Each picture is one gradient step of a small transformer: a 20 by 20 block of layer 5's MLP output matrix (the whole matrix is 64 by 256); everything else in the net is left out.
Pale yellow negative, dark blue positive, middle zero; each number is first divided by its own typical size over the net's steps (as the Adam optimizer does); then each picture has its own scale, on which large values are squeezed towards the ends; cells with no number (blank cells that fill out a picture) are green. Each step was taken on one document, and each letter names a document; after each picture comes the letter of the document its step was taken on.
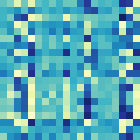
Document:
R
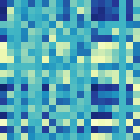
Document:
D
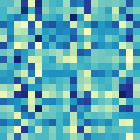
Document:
R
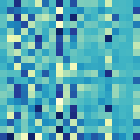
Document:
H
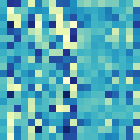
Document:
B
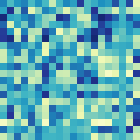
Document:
D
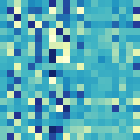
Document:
B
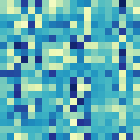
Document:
R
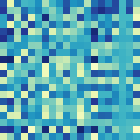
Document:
D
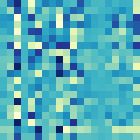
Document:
B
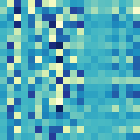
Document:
B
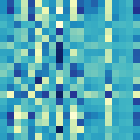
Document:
H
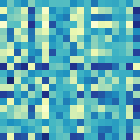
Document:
D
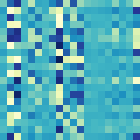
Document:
B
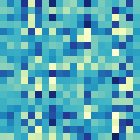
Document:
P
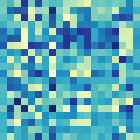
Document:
P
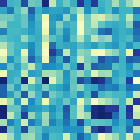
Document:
D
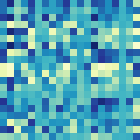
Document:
D
